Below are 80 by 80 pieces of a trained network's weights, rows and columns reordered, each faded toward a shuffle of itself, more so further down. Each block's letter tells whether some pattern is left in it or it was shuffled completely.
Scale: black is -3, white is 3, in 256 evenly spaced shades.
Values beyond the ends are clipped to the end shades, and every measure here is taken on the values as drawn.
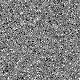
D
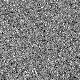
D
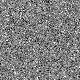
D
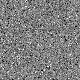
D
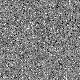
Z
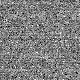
Z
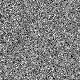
Z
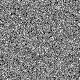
D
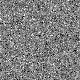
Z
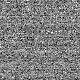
Z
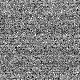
Z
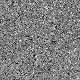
D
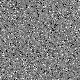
D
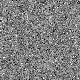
D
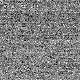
Z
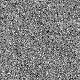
D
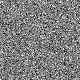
D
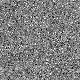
D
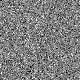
D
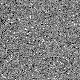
D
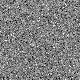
D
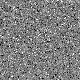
D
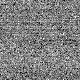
Z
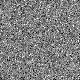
D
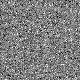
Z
